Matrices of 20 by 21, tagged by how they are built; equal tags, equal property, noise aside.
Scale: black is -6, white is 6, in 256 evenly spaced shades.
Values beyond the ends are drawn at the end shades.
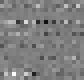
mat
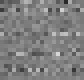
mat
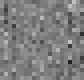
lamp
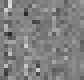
lamp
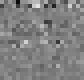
mat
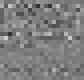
mat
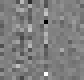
lamp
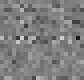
mat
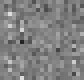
lamp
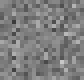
lamp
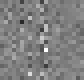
lamp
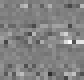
mat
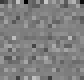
mat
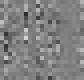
lamp
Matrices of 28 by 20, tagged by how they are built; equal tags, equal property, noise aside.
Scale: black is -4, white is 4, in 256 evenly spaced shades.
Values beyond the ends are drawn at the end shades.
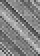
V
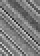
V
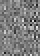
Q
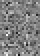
Q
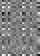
Q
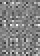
Q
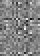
Q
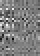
Q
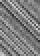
V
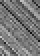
V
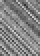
V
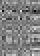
Q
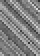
V
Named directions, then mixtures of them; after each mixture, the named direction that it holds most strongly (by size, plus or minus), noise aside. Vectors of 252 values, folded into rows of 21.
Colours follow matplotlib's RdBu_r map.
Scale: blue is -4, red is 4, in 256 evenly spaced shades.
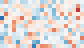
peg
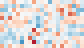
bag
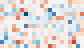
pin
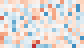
peg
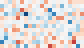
pin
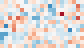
peg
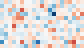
pin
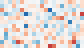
pin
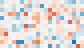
pin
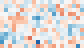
bag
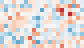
bag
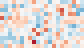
bag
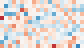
pin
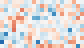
peg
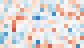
peg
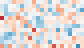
bag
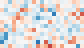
pin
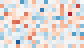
peg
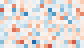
pin
